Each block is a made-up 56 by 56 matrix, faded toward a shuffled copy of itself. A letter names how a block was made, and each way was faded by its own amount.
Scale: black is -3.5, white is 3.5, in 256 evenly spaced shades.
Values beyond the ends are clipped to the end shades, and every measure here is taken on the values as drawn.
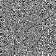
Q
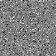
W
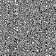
Q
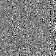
Q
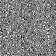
W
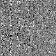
Q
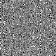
Q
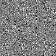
Q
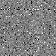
W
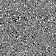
W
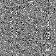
Q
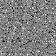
W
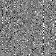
Q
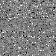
W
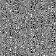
Q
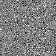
Q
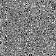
Q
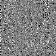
Q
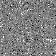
W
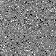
W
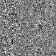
Q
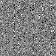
Q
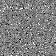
W
